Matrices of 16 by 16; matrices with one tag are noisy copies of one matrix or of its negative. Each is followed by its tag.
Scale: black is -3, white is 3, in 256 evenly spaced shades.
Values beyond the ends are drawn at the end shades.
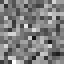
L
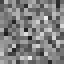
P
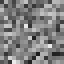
L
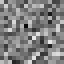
L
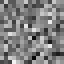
L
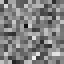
L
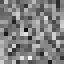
P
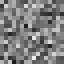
L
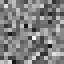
L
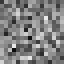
P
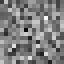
P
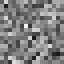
L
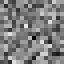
L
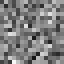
L
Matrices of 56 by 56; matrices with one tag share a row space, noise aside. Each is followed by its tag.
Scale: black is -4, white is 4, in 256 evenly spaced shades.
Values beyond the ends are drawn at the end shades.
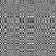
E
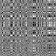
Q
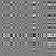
Q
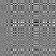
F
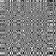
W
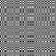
E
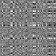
Q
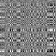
W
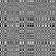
E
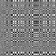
F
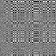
F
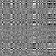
Q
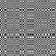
E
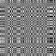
W
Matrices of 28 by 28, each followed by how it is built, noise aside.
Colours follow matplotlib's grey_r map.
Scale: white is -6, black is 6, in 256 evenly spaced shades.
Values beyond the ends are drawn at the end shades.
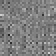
low rank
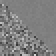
lower triangular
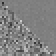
lower triangular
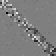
banded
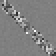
banded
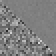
lower triangular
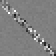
banded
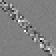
banded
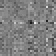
low rank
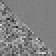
lower triangular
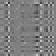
low rank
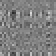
low rank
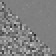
lower triangular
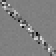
banded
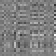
low rank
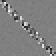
banded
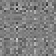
low rank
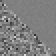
lower triangular
